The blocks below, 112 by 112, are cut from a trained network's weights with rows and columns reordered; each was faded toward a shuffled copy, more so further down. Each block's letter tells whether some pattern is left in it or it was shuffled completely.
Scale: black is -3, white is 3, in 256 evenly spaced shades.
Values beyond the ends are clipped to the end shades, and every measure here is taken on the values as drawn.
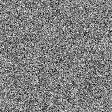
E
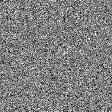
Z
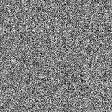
Z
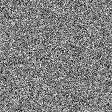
E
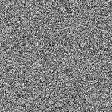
Z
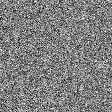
E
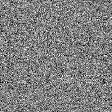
Z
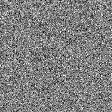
Z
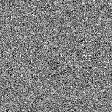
Z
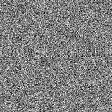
Z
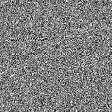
Z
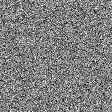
E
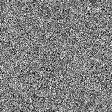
Z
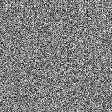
Z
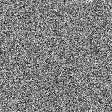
E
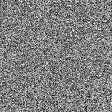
Z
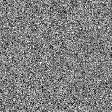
Z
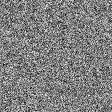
E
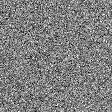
E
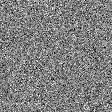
E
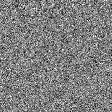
Z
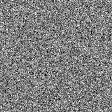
E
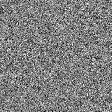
Z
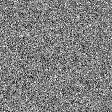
E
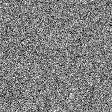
Z
